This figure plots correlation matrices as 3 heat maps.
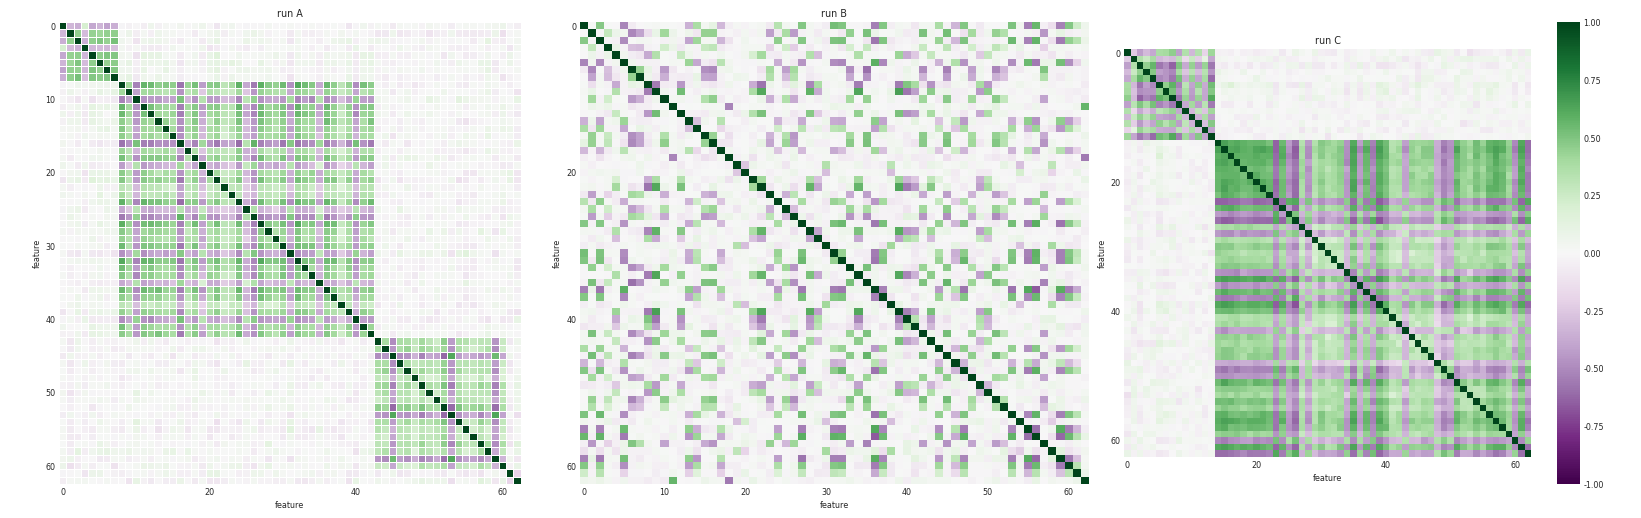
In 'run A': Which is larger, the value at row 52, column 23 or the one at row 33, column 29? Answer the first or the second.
the second
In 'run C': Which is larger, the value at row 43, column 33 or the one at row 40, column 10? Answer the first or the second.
the second
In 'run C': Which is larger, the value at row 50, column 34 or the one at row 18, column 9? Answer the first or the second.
the first
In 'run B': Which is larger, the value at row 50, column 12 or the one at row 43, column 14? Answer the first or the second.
the first
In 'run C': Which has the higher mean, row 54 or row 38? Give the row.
54
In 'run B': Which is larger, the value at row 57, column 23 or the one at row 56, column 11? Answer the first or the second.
the first
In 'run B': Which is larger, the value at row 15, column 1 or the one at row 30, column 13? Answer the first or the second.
the first
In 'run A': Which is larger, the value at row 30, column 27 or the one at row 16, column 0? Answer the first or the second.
the first
